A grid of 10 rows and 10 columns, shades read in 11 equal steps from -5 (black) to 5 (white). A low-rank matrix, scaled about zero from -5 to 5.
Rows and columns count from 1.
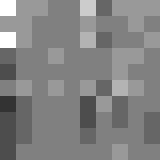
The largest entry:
5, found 2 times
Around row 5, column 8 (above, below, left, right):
1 2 0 0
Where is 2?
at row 3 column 6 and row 6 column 8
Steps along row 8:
up up same same down up down up down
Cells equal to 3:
1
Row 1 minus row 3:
0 0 1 0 0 1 0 1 1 0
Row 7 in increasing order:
-3 -2 -1 -1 0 0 0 0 0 1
